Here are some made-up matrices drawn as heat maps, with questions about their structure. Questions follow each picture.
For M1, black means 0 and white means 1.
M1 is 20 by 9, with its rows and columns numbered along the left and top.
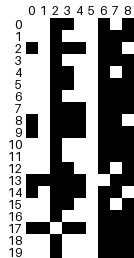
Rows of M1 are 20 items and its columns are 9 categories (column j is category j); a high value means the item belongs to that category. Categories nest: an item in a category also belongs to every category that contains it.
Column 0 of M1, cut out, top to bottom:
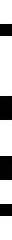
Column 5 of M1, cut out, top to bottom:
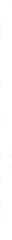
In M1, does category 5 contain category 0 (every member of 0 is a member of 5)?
yes
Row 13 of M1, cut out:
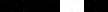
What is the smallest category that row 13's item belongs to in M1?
6
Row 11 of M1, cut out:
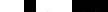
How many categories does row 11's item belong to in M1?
5
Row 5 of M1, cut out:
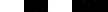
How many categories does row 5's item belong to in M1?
4
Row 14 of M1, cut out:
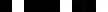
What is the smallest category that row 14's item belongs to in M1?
8
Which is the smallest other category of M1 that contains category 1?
5
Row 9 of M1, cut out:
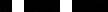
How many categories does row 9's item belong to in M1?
2
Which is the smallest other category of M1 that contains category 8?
1
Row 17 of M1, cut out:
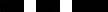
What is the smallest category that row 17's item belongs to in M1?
2
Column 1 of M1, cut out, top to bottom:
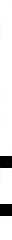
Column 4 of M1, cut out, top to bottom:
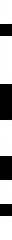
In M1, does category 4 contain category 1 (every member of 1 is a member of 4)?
no
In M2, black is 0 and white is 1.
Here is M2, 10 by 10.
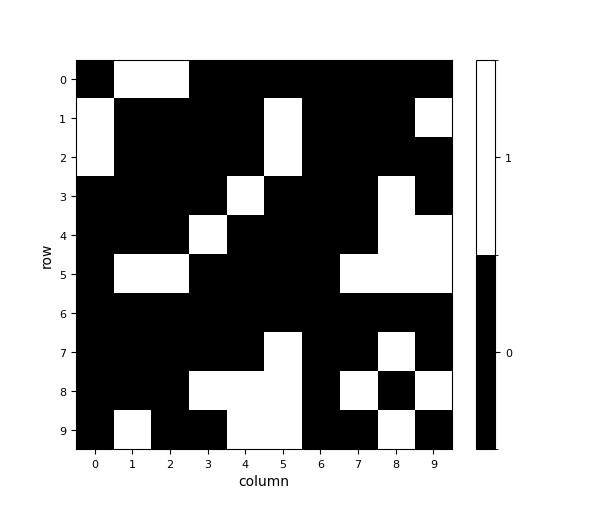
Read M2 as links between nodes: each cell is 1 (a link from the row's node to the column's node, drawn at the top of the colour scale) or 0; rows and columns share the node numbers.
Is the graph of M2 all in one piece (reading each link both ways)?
no
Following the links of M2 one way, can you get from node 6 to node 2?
no
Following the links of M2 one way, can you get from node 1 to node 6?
no
